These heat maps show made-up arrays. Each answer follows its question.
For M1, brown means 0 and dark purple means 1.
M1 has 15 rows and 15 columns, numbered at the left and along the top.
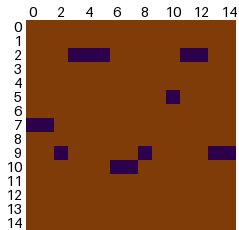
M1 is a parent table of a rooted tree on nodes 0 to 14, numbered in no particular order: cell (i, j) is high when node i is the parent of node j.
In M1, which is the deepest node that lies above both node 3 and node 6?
2
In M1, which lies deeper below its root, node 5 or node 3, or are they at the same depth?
the same depth
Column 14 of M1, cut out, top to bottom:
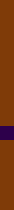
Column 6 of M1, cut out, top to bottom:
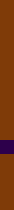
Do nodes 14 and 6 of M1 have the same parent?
no
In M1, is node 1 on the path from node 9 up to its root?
no
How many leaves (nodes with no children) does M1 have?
10
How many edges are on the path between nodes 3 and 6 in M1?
4
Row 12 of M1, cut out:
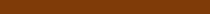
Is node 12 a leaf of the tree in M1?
yes
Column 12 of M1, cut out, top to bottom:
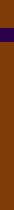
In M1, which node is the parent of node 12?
2
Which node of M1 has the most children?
2
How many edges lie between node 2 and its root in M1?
1
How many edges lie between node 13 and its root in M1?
1
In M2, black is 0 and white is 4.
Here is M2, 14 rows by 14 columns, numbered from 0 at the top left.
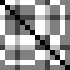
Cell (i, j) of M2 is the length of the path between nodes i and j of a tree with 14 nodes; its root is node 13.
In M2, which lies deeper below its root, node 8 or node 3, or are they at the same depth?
node 8
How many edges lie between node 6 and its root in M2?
2
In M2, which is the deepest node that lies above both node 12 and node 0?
9
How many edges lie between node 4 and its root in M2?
2
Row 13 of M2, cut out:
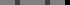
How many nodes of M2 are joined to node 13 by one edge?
2
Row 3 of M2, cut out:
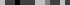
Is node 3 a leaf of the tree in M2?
no
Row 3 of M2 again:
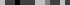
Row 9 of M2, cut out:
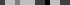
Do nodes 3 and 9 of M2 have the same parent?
yes
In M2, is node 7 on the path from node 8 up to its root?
no
